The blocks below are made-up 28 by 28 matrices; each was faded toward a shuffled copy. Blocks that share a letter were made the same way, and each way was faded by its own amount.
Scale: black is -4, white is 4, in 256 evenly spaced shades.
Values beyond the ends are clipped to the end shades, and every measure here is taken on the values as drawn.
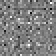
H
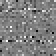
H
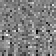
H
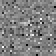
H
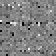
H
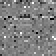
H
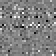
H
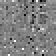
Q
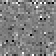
H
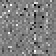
Q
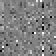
Q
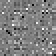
Q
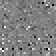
H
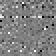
H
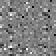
Q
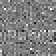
H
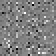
Q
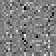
Q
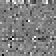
H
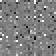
Q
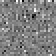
H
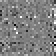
Q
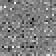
H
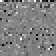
H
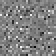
H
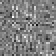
Q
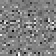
H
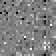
Q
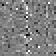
Q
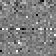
H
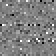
H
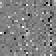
Q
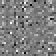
Q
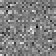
H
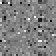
Q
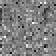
Q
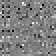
Q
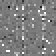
Q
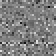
H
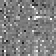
Q
